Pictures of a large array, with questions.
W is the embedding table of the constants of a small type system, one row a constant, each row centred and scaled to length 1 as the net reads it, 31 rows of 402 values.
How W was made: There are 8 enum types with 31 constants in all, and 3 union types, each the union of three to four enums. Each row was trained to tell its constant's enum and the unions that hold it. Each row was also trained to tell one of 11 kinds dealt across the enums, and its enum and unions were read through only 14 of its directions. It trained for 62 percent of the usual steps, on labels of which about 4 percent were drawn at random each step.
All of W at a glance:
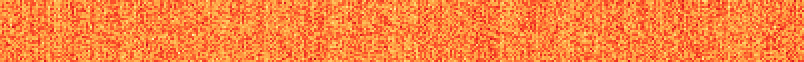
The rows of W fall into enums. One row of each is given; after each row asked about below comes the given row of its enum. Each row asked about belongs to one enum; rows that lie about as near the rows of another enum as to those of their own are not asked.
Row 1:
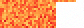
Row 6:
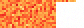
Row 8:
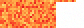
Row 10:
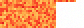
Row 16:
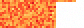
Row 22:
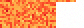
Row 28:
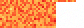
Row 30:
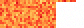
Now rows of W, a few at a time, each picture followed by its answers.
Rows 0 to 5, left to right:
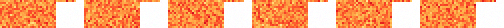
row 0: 8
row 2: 1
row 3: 30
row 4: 10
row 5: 28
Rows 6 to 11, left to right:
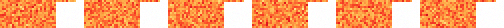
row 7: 10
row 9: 22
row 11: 8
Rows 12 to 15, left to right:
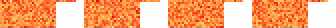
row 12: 30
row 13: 1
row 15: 10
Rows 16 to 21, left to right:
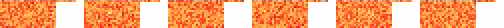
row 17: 16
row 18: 22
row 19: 22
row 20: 16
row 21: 10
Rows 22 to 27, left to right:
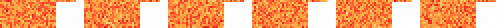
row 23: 8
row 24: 22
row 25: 8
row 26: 28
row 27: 30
